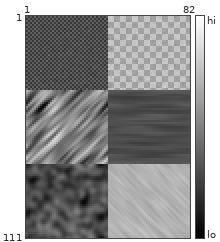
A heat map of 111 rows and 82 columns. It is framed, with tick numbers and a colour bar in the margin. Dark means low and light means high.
The table splits into 3 rows of 2 panels. Panel 1,1: low, checkered. Panel 1,2: high, checkered. Panel 2,1: middling, slanting up to the right, strong in contrast. Panel 2,2: low, streaked across, faint in contrast. Panel 3,1: low, blotchy. Panel 3,2: high, slanting down to the right, faint in contrast.
